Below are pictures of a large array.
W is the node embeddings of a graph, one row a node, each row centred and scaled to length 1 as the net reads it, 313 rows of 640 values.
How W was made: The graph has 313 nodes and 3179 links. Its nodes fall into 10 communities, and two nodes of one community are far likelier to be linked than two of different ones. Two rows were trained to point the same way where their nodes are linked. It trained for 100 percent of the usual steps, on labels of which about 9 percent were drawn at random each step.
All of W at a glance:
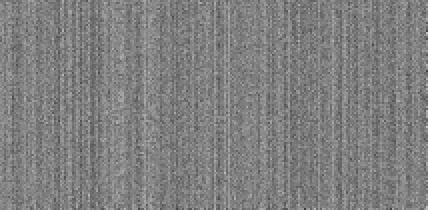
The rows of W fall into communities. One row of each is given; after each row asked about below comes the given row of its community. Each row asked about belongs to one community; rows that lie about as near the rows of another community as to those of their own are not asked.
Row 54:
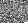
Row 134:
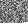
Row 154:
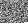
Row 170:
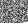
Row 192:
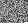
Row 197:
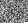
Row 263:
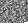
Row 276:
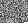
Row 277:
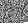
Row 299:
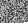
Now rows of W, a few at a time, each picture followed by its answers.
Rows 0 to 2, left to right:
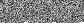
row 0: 263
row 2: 192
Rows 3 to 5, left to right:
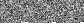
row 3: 197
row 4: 197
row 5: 276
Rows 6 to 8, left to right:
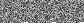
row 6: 170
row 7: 170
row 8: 154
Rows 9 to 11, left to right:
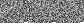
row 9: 192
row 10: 134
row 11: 170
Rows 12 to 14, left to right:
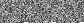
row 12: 276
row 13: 197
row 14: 299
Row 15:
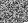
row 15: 154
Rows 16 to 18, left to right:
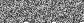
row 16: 192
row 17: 192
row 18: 170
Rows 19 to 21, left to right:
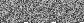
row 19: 276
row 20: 277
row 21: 276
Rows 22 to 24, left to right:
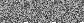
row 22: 263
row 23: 170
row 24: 299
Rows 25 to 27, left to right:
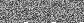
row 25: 263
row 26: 154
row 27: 197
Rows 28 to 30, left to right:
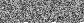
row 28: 299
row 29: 134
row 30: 263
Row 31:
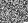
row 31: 277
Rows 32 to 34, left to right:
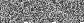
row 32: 299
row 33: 134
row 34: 154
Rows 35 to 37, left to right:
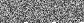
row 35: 299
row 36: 277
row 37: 277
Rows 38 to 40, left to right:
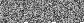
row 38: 192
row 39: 277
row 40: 276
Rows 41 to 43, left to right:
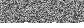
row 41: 154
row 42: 170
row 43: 170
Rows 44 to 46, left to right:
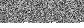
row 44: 263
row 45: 263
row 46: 170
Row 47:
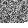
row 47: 170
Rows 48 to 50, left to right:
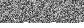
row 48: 54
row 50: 197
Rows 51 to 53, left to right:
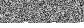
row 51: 277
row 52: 154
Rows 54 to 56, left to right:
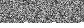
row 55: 170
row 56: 192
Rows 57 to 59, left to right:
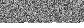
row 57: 276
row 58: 277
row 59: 263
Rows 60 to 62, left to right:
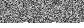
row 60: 277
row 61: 54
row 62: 263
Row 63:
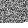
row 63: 277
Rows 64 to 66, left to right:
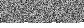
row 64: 197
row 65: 276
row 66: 197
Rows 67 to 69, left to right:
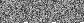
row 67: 299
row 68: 134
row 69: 276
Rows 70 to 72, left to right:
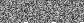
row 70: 263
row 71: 134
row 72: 192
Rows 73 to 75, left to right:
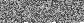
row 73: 154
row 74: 192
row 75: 134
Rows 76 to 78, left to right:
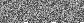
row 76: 170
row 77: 54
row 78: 263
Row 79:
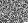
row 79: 54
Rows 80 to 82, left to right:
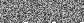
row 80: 170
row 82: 276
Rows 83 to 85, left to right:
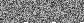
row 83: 154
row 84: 134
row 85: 276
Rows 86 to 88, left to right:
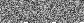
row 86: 134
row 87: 54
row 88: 134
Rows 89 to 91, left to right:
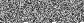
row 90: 154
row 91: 277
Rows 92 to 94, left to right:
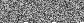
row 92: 170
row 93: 192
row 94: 197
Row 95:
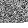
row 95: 134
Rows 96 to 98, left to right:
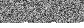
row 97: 299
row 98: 134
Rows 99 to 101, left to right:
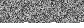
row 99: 170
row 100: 192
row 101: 276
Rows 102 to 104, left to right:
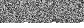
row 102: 263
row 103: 277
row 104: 54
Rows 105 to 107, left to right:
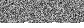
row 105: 192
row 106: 154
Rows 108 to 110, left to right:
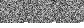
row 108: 276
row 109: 54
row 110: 54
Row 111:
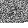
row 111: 134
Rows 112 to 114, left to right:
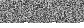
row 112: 154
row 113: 263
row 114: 263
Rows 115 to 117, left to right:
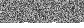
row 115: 154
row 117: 154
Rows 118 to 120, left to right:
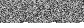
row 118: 299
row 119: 299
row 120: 299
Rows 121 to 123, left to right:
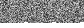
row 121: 192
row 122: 263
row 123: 192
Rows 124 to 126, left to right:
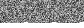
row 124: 263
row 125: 154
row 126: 170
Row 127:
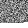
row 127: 197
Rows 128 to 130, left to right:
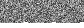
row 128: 197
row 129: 277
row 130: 276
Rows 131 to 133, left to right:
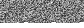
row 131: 154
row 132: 197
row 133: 134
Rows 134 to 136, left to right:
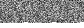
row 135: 134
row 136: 197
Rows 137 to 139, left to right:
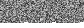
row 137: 263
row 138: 170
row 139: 54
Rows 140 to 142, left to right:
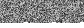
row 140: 277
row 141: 197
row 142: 192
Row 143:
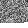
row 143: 276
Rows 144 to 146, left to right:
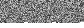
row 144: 276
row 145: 170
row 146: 277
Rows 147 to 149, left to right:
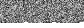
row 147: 192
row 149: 276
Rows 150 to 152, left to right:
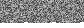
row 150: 276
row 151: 54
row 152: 276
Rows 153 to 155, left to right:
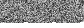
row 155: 54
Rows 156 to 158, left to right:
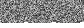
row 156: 192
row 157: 134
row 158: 276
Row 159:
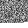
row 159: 134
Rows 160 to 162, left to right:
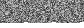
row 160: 276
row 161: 134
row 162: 263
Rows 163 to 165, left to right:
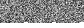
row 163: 299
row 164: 276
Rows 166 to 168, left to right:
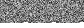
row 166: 299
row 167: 276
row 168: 276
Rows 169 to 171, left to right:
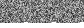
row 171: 192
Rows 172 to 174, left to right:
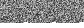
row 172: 263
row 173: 277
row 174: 54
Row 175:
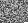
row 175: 276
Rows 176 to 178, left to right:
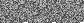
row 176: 54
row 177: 276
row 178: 54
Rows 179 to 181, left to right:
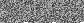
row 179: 197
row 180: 263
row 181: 263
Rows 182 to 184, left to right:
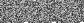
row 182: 263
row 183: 277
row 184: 299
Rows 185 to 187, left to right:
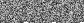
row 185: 299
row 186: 197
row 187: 276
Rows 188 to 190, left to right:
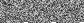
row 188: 54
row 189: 277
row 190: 277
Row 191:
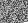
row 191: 170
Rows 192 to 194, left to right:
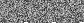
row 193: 197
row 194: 54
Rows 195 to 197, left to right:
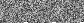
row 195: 192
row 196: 277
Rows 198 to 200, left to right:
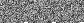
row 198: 277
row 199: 299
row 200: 154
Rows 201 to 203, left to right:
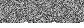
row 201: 192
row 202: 299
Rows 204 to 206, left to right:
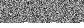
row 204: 263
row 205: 134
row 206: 276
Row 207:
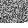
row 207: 170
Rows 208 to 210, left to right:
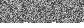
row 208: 299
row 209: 299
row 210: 276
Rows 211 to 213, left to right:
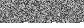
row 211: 276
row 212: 170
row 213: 276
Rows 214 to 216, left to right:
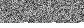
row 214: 134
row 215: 54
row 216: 54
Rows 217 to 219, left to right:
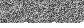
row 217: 192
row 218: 299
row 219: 263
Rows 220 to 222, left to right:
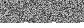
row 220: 277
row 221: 192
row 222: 154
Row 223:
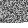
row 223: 197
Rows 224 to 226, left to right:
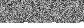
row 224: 276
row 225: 134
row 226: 192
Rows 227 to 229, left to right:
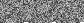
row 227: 276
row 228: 192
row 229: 299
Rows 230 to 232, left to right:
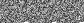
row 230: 54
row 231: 170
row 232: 197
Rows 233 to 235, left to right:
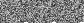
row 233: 299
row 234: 192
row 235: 54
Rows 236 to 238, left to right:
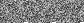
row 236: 263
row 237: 170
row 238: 154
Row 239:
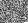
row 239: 277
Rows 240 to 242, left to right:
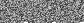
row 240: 277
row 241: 276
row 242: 134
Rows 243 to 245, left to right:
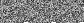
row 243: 170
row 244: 197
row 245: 299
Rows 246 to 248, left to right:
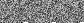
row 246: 277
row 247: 192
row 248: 299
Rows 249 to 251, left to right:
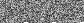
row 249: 276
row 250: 170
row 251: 197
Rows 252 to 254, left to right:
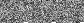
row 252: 197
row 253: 134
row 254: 154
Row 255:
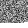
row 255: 263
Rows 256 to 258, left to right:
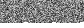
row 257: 276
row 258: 263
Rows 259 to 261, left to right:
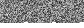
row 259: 170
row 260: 192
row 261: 54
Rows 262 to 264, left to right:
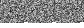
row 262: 170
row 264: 154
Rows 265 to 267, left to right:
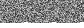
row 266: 197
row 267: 170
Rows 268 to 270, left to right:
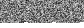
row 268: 154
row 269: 263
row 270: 134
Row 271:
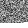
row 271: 197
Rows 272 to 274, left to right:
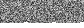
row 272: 299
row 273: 263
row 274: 154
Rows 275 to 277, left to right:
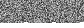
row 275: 197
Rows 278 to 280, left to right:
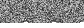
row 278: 299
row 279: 276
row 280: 192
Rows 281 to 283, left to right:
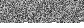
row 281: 263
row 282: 154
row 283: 192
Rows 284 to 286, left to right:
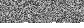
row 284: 54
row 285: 192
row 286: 54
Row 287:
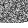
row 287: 170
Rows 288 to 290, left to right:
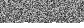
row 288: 197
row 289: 277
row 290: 263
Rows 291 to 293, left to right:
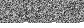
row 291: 277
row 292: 170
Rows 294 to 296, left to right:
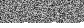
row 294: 299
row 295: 277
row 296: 192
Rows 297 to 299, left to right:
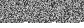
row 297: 134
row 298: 277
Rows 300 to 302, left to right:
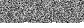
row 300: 134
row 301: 263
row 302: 263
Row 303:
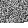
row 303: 276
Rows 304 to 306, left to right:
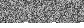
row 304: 54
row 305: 192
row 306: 154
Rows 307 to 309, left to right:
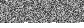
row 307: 299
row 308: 154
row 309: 299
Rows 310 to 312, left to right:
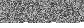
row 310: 154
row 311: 299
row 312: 134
